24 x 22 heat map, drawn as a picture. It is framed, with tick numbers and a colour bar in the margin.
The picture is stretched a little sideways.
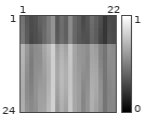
Values change most from cell to cell in the top middle. A horizontal seam about 30% of the way down splits the table, and the bottom part is higher. Streaks run downward. The ninth with the lowest average is the top right.
